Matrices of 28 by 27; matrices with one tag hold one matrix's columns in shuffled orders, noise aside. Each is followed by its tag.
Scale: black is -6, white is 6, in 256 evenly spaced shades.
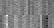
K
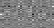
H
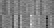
K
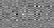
H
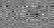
H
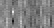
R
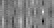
R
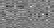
H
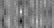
R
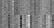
K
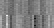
K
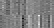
K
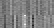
K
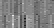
K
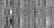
R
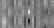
R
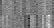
K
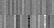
K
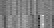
K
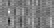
R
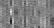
R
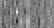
R
